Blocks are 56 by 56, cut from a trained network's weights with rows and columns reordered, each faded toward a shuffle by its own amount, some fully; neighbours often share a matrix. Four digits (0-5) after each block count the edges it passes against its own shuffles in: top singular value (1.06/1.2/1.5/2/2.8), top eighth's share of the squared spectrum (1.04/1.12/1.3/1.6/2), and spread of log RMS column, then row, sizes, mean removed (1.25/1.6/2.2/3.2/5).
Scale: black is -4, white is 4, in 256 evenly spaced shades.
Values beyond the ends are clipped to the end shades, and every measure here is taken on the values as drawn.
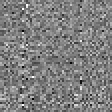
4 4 2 2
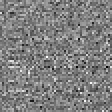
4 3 0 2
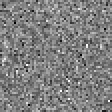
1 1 0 0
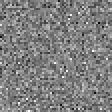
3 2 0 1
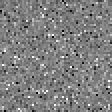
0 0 0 0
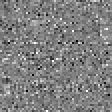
3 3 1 2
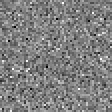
0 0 0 0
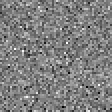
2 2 0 0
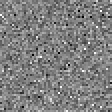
0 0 0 0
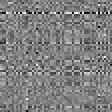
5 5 1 3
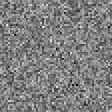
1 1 0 0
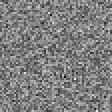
1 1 0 0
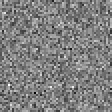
2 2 0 0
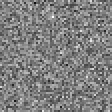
1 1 0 0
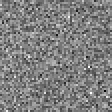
1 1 0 0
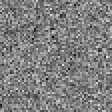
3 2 0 0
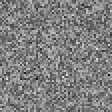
0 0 0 0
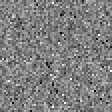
1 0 0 0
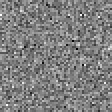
0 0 0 0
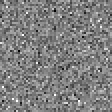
1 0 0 0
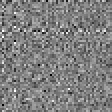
4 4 2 2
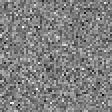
0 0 0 0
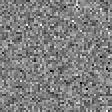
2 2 0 0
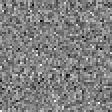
3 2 0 1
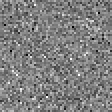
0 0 0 0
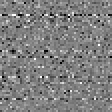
4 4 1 3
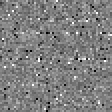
2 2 0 1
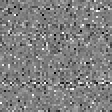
3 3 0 2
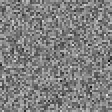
1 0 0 0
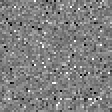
2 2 0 1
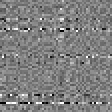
4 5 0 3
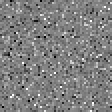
2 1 0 0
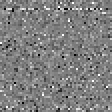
3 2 0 2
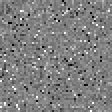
0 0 0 0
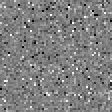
0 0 0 1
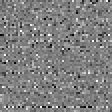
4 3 0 2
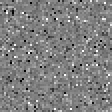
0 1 0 0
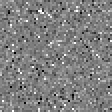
2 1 0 0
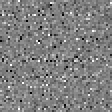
2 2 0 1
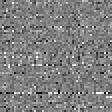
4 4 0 3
